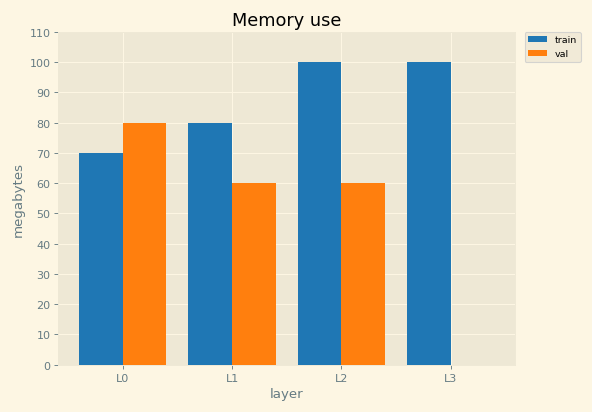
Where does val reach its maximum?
L0
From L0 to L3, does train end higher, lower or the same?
higher
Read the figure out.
Title: Memory use
x-axis: layer, ticks L0 L1 L2 L3
y-axis: megabytes, ticks 0 10 20 30 40 50 60 70 80 90 100 110
Legend: train, val
Values:
train: 70 80 100 100
val: 80 60 60 0
